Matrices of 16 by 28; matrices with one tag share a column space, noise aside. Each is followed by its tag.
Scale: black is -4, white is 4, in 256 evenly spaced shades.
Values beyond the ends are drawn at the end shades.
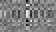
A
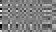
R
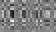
A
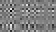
R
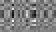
A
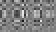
A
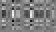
A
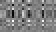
A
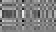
A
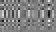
A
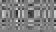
A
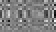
A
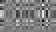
A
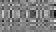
A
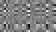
R
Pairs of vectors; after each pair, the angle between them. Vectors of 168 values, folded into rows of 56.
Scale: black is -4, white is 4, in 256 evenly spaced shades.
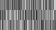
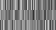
orthogonal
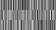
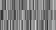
orthogonal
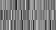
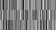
orthogonal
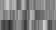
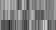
nearly parallel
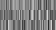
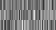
partly opposed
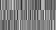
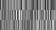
partly aligned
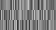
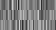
partly aligned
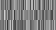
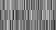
partly opposed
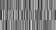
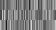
nearly parallel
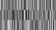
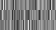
partly aligned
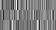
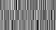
nearly opposite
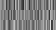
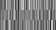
nearly opposite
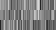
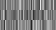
partly opposed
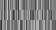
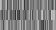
orthogonal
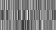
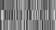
partly opposed
